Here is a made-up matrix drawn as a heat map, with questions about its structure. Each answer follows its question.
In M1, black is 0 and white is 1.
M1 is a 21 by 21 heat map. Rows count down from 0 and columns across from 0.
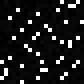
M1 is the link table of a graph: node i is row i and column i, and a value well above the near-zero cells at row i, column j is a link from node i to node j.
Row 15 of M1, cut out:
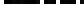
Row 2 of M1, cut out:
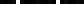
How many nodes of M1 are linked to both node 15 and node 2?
1
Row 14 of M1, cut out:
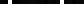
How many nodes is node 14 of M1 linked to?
2
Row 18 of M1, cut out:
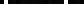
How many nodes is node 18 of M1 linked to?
2
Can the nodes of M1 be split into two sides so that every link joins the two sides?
no
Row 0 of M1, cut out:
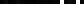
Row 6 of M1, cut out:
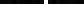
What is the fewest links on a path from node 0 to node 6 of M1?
5
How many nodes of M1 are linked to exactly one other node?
7
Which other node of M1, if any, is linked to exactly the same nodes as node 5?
none
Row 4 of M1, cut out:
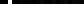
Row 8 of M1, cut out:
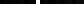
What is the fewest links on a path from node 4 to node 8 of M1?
6
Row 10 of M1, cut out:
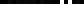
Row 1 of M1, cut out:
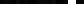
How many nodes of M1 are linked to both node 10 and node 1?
1
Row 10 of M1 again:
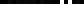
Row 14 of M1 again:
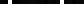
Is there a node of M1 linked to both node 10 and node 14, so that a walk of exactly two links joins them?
yes
